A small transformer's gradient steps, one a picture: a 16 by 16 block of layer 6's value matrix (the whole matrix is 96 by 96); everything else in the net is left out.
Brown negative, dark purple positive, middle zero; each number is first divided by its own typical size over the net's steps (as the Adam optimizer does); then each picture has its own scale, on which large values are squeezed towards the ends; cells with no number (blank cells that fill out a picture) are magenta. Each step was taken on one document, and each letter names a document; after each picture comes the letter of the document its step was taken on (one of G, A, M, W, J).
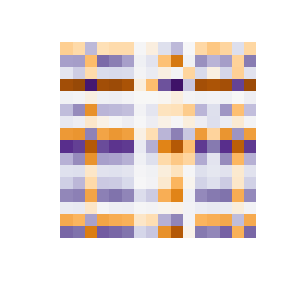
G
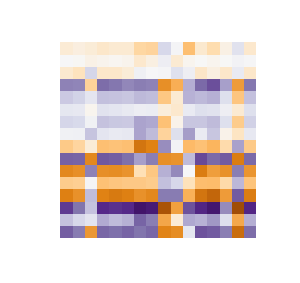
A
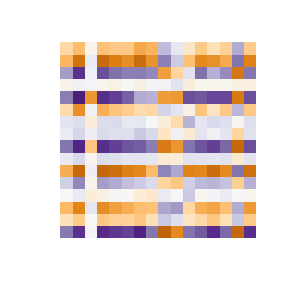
A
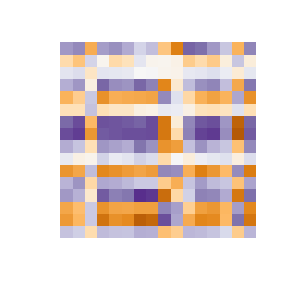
A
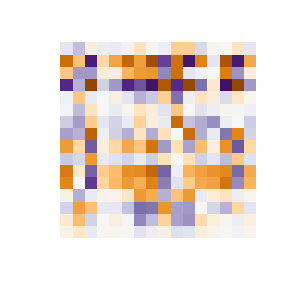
G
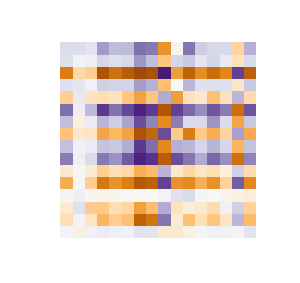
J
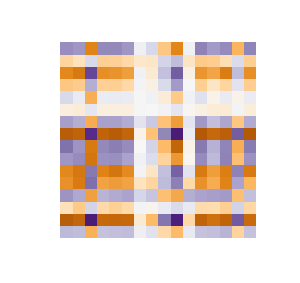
G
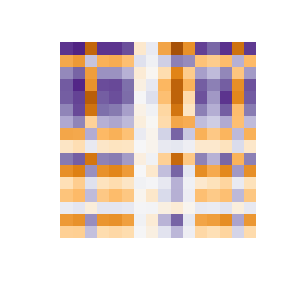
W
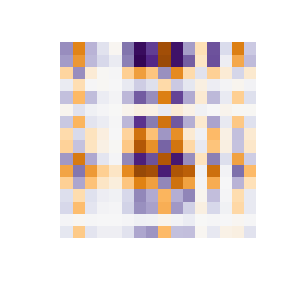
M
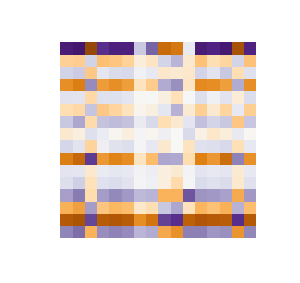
W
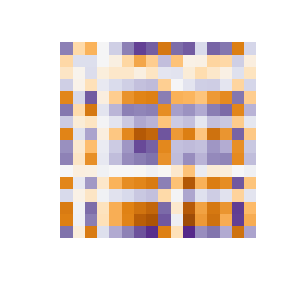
J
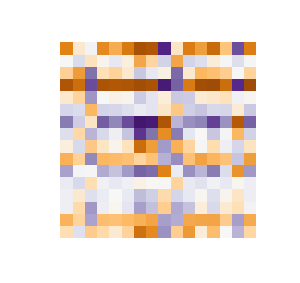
G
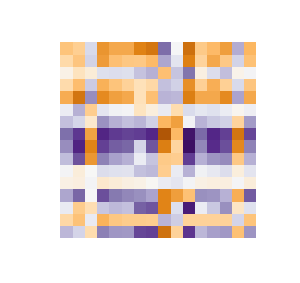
A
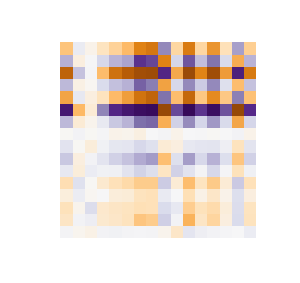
J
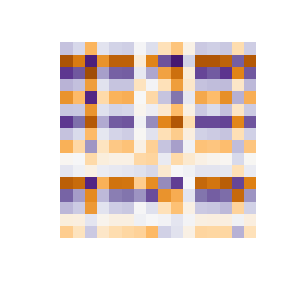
W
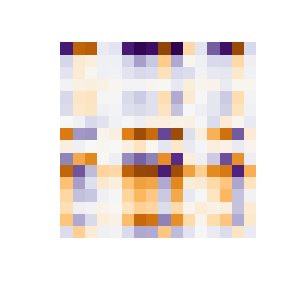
M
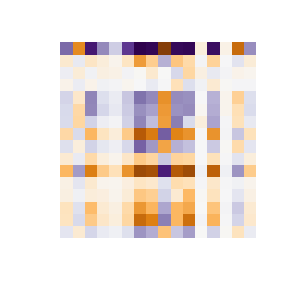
M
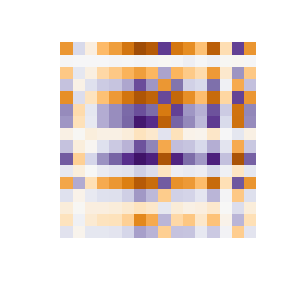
J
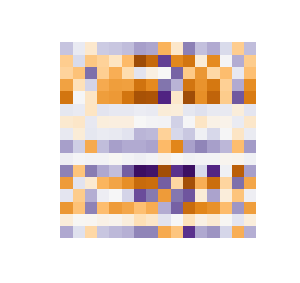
J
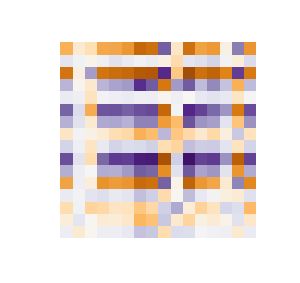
J
